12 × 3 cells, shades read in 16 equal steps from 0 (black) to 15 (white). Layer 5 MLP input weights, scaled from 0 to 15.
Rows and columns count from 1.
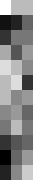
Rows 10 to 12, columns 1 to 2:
3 5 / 0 6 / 2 8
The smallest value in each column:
0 2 3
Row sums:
37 9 17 24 32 27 28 23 25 14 15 22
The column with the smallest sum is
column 1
